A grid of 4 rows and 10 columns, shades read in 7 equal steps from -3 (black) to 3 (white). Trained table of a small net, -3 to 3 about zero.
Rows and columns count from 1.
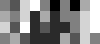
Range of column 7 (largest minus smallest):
3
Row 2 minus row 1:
1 1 0 -5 1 1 0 3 1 0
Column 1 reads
0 1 2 0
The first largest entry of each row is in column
4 10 3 9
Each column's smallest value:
0 -1 -1 -2 -2 -3 -2 -3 1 0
